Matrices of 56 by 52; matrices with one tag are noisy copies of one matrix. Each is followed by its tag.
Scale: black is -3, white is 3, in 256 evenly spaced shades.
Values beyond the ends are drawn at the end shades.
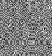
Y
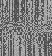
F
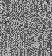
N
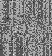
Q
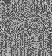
N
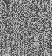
N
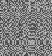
Y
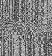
F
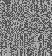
N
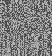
N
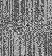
F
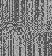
F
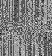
F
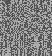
N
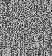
N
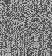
N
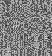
N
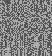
N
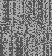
Q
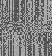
F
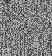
N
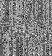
Q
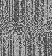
F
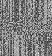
F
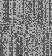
Q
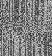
F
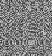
Y
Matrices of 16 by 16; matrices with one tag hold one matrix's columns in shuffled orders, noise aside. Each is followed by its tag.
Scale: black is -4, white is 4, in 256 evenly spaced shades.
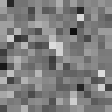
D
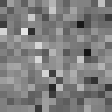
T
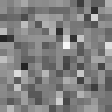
D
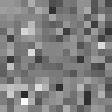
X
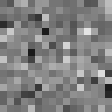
T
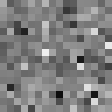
X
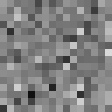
X
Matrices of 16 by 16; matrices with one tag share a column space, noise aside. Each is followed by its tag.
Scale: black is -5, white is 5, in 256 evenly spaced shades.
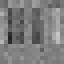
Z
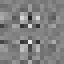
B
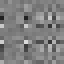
B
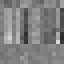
Z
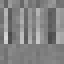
Z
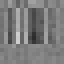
Z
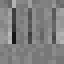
Z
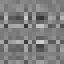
B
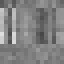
Z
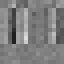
Z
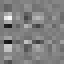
B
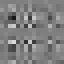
B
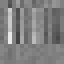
Z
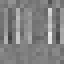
Z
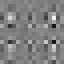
B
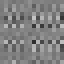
B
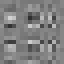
B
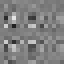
B
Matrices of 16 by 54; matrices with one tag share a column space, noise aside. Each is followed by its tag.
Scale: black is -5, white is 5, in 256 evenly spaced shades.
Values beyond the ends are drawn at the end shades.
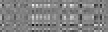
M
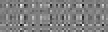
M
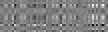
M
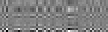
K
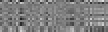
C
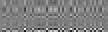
K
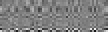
K
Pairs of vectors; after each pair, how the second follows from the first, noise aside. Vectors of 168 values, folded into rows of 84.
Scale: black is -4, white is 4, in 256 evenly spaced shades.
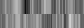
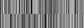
shuffled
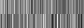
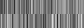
negated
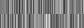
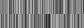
negated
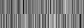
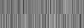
shrunk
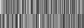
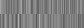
shrunk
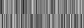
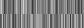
negated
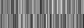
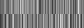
shuffled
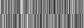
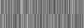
shrunk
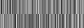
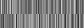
negated
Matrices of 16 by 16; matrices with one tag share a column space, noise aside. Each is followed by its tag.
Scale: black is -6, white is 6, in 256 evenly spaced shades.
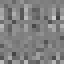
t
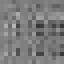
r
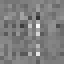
r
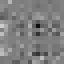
r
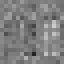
r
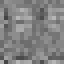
t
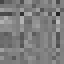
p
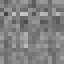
p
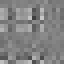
t
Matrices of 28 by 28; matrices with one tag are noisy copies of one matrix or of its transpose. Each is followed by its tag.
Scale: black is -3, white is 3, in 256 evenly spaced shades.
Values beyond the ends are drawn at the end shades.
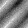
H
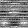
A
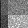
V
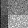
V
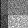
V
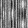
A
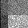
V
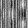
A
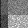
V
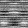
A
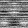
A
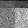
V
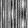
A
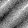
H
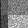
V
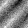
H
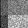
V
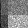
V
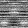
A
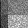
V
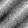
H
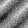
H
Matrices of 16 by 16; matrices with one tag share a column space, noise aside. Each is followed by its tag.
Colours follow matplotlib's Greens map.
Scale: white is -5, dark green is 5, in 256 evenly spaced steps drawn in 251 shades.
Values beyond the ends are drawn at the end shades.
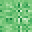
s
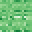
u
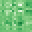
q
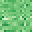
u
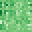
q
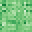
q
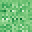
s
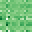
u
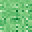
s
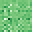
s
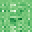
s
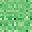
u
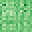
q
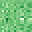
s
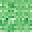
s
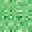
u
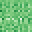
s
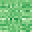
s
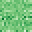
u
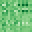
q
